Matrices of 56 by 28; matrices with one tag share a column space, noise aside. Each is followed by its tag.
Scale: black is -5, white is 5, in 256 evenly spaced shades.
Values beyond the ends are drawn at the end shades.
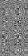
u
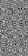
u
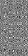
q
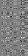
q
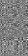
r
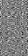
q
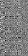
q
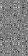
r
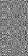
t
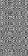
q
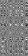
r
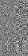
r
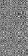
q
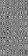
q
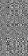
r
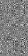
r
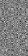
u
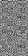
t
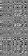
r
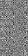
q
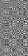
u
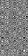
q
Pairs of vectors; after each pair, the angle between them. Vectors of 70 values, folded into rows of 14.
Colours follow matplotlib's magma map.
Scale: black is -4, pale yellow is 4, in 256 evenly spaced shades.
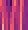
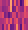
partly opposed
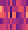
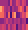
nearly parallel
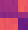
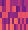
orthogonal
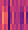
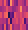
orthogonal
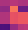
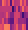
partly opposed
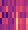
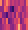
partly aligned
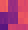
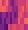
nearly parallel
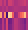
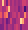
orthogonal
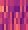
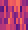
partly opposed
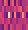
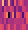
nearly opposite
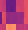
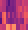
nearly parallel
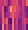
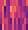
nearly parallel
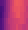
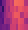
nearly parallel
